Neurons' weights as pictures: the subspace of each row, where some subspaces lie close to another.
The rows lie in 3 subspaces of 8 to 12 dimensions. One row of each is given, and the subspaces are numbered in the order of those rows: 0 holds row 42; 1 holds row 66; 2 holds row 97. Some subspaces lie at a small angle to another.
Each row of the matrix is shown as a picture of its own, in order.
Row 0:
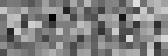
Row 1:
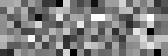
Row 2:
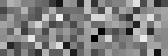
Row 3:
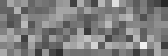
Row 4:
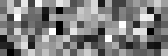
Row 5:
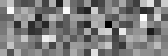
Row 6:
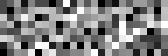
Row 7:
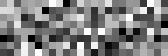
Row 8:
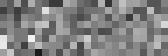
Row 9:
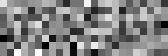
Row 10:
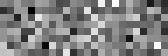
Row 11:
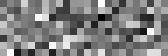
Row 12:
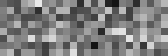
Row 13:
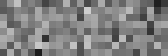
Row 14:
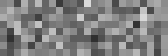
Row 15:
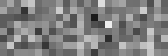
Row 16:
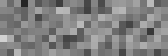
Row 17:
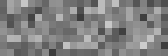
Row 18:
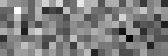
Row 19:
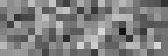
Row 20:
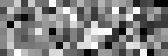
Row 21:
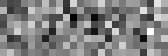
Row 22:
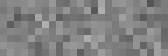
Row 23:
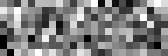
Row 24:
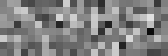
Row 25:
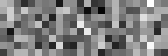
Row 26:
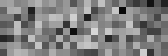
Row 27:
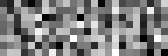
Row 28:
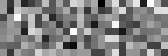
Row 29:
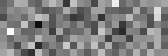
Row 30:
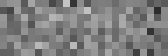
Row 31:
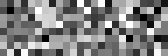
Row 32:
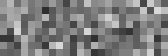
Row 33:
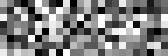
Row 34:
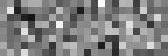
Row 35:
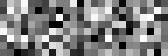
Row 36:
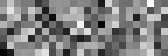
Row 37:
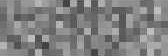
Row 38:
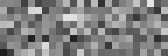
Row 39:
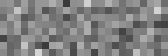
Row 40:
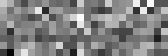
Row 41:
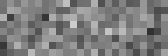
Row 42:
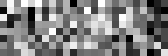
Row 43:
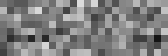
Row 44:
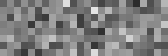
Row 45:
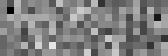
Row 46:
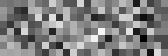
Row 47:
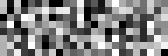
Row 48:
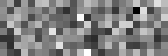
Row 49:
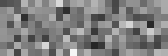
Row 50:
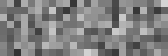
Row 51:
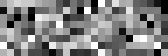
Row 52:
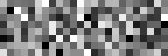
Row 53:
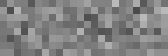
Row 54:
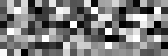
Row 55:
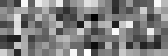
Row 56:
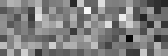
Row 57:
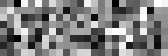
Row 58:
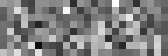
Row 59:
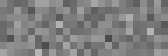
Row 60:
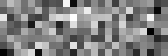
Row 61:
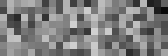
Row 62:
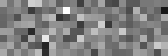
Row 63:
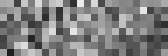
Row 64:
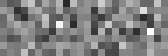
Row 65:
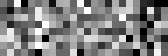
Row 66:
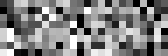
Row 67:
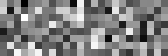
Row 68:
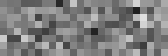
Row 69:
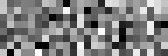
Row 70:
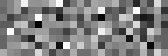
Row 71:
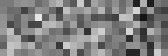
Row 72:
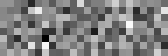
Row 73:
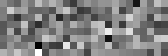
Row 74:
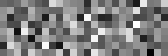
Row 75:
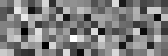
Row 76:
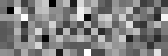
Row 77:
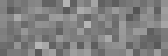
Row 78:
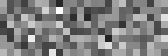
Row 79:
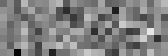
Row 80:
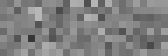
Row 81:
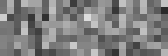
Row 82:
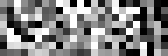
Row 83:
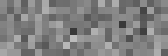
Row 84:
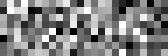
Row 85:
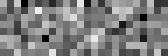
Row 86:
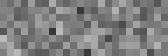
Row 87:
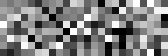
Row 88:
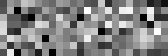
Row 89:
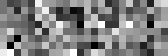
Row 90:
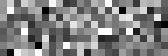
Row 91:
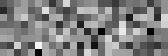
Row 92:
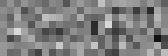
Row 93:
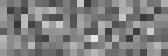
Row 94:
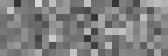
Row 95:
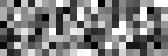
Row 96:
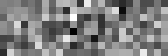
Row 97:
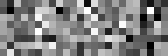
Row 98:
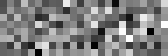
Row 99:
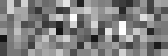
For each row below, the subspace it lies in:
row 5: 2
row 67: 1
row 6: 1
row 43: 1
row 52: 0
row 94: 2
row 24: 2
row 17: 2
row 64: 2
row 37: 1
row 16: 0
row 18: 0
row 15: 2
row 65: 0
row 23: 1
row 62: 2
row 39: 0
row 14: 1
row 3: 2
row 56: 0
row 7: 1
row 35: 1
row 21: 2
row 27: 2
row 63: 0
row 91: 1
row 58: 2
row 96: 0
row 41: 0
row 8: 1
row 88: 2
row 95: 0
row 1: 0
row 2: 1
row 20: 0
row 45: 2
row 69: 0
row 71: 0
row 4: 0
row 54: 2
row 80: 2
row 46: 0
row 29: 2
